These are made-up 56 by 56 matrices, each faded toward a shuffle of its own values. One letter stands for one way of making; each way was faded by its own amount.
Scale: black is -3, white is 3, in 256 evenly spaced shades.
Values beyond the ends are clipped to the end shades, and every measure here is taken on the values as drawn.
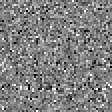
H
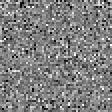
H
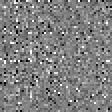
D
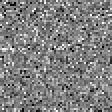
H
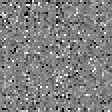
D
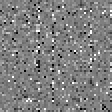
D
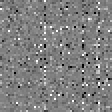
D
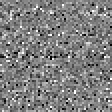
H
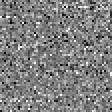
H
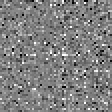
D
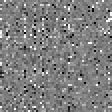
D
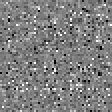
D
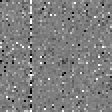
D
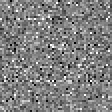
H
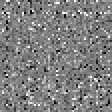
D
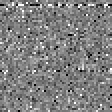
H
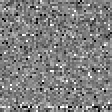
H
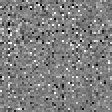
D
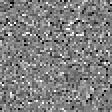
H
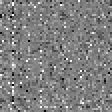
D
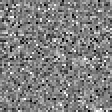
H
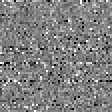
H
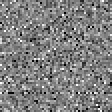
H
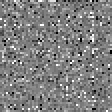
D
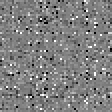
D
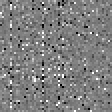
D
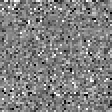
H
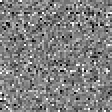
H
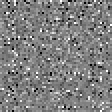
D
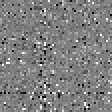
D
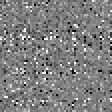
D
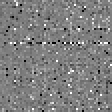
D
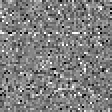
H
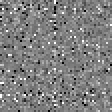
D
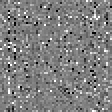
D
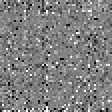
D
